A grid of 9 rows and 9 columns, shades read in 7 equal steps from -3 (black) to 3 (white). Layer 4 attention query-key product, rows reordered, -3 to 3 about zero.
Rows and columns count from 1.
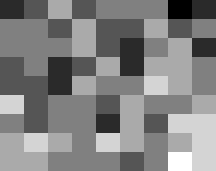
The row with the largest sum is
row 8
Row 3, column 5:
-1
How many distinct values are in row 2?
3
